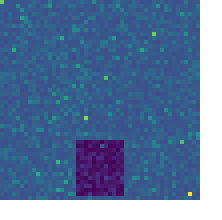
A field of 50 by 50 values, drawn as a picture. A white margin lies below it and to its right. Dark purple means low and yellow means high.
On average the colour sits 30% of the way up the scale. The bottom middle is the ninth with the lowest average. There are no regular stripes. An odd patch, lower than its surroundings, sits in the bottom middle.
